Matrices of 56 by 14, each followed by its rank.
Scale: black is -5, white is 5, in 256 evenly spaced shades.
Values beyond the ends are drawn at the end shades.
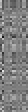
two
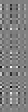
one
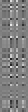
one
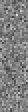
full rank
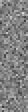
full rank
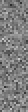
full rank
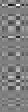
one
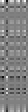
one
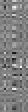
two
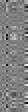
two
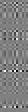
one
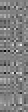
two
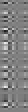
one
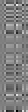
one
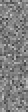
full rank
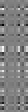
one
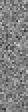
full rank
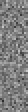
full rank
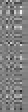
two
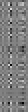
two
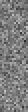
full rank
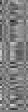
two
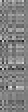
two
